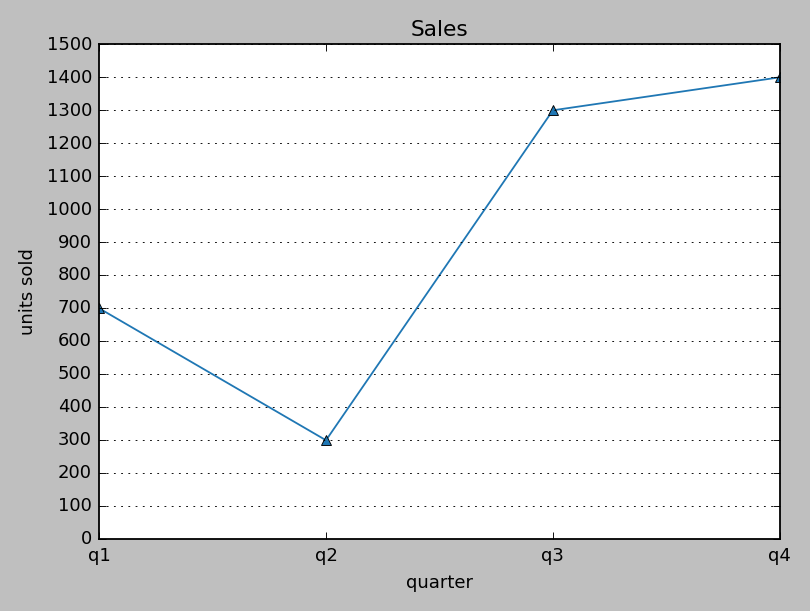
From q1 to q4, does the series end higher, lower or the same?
higher
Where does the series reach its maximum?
q4
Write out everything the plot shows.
Title: Sales
x-axis: quarter, ticks q1 q2 q3 q4
y-axis: units sold, ticks 0 100 200 300 400 500 600 700 800 900 1000 1100 1200 1300 1400 1500
Values:
700 300 1300 1400
